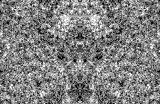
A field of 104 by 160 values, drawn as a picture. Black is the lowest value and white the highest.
Mirror symmetry: left to right. Stripes: none. Ninth with the highest average: top middle. Slope: none. Odd rows or columns: none. Average level on the scale: 50%.
